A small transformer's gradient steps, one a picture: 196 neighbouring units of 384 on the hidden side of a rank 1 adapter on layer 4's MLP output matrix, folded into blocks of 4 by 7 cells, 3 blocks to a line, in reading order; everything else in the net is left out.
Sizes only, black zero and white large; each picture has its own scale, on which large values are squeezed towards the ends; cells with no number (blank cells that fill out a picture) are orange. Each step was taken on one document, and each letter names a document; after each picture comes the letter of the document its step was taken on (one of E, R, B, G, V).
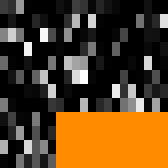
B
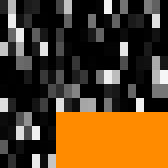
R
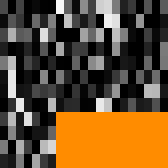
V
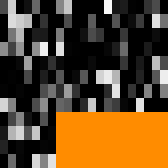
R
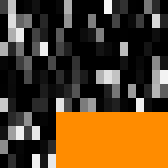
R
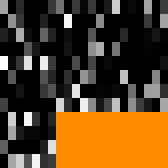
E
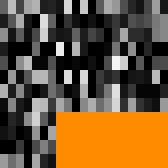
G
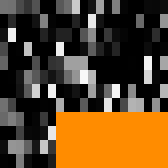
B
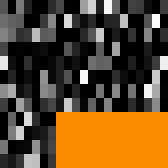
V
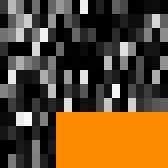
G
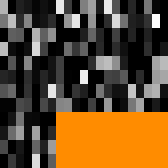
V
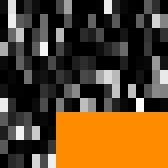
R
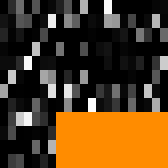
G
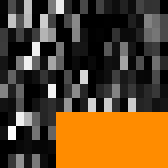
G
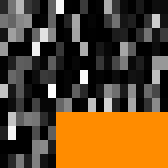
G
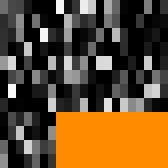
B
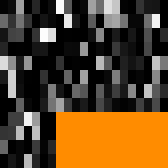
V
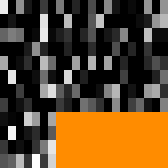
E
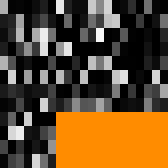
V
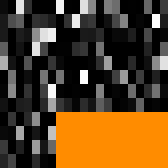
V
